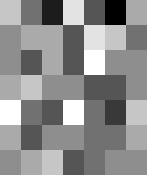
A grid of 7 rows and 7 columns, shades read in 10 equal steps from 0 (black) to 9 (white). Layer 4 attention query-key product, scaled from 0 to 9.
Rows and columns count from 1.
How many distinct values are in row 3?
4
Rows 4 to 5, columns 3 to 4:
5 5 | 3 9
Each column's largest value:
9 7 7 9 9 7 7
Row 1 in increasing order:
0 1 3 4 6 7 8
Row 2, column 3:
6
